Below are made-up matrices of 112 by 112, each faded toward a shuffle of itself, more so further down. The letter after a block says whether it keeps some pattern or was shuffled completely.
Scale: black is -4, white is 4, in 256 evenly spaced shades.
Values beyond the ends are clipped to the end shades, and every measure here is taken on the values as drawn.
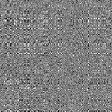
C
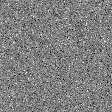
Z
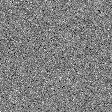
Z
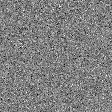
Z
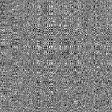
C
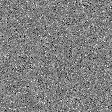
Z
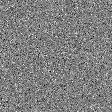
Z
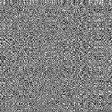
C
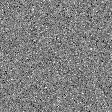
Z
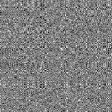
C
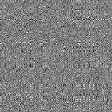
C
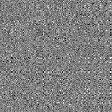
C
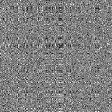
C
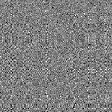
C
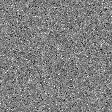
Z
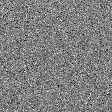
Z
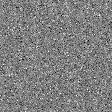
Z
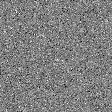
Z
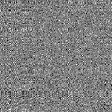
C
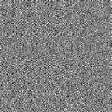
C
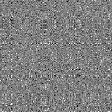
C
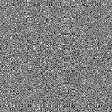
C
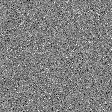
Z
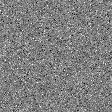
Z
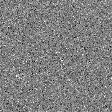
Z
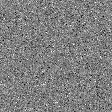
Z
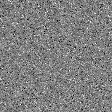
Z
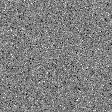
Z
